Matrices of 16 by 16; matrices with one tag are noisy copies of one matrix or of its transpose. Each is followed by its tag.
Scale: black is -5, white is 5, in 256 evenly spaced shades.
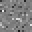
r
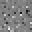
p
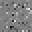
p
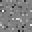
r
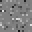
r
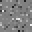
r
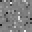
r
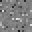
r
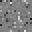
r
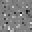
p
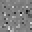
p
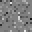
r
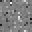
r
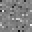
r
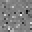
p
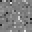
r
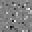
p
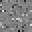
r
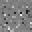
p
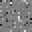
r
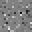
p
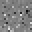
p
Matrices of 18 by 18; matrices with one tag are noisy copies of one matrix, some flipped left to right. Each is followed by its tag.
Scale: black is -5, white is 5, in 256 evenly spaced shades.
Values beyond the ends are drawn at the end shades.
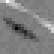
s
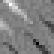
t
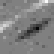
s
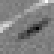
s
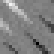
t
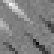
t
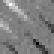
t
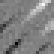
t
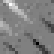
t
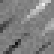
t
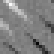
t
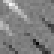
t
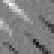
t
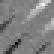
t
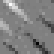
t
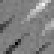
t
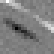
s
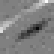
s
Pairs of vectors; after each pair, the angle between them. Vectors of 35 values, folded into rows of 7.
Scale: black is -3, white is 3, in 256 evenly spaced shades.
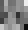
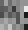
partly aligned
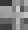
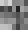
nearly opposite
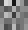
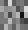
orthogonal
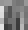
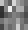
partly opposed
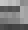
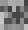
orthogonal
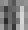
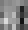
nearly opposite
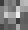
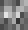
nearly parallel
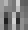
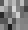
orthogonal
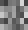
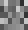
nearly opposite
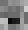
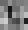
partly aligned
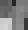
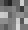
orthogonal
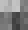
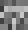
orthogonal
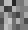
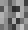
partly opposed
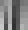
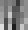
nearly parallel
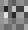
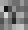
partly aligned
